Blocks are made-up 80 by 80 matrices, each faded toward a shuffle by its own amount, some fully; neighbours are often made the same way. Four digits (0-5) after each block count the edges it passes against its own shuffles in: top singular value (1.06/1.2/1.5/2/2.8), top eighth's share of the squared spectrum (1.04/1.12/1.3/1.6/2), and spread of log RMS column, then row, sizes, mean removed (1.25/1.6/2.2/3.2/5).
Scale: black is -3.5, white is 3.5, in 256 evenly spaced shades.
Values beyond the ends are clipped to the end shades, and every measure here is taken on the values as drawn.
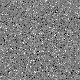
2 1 0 0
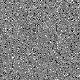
4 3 2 1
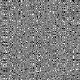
4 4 3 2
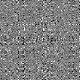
4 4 3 2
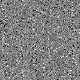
3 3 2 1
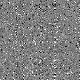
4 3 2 1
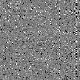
4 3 2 1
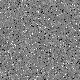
0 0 0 0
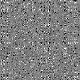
4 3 2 2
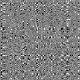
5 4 3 3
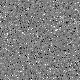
0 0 0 0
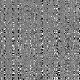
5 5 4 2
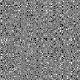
4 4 3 2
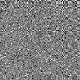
4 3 2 2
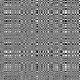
5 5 4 4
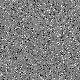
2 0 0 0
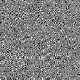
4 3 2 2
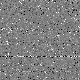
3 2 0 2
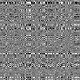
5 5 3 4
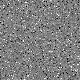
1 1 0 0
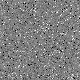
1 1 0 0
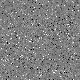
2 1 0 0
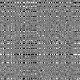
5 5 3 4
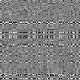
5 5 3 4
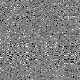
4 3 1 2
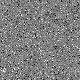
2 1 0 0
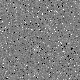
0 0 0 0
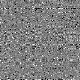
4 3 1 2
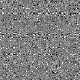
4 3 1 2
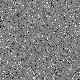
2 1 0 0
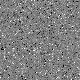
0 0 0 0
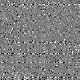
4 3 1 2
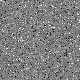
0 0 0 0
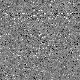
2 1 0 2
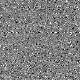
1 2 0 3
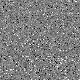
1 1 0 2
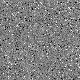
0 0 0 1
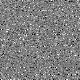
1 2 0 3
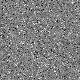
0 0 0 0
